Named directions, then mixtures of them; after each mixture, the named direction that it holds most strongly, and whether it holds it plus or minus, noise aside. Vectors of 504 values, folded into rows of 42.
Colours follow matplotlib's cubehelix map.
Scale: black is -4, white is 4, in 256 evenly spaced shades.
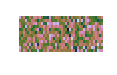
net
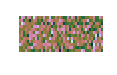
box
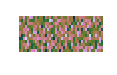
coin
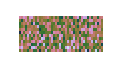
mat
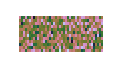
box, minus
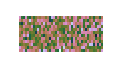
box, minus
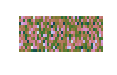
box, plus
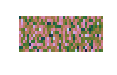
mat, minus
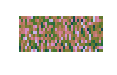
coin, plus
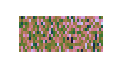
box, minus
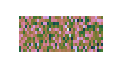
net, minus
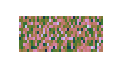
coin, plus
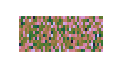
box, minus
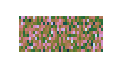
box, plus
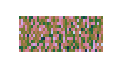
mat, minus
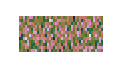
coin, plus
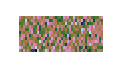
coin, minus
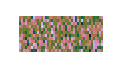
coin, minus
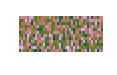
mat, plus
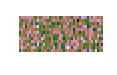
mat, plus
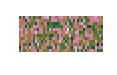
net, minus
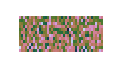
net, plus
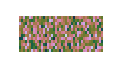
coin, plus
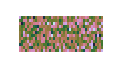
box, minus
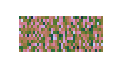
mat, minus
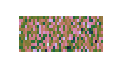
mat, minus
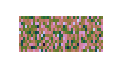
mat, minus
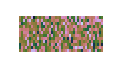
box, minus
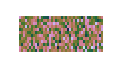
net, plus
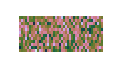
mat, minus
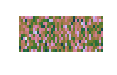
coin, plus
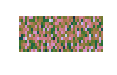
coin, plus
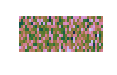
box, minus
